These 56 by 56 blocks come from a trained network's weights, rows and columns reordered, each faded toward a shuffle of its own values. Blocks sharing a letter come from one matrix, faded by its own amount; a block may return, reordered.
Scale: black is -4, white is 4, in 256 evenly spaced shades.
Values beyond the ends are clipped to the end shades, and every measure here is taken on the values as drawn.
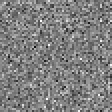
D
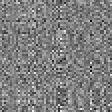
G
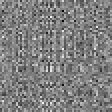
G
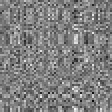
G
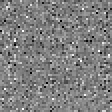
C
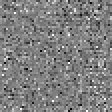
C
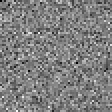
D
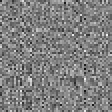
G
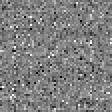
C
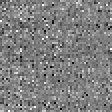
C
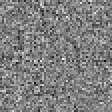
D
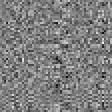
G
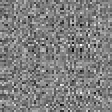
G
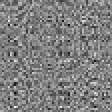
G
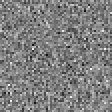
D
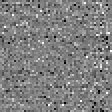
C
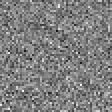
D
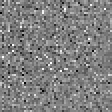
C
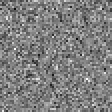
D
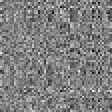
G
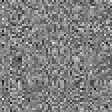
G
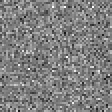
D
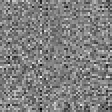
G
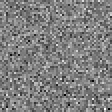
D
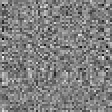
G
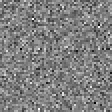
D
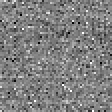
C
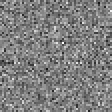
D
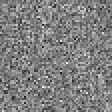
D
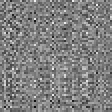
G
